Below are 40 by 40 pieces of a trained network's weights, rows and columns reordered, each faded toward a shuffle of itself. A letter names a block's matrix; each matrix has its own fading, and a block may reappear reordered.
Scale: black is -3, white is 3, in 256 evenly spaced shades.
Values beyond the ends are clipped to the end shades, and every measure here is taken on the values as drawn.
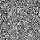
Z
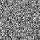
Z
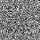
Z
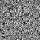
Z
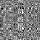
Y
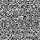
Z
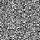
Z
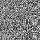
Z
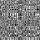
Y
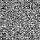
Z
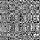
Y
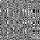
Y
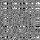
Y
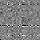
Y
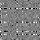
Y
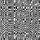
Y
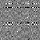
Y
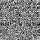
Z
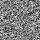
Z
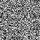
Z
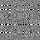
Y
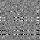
Y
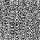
Z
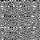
Y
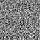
Z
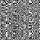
Y
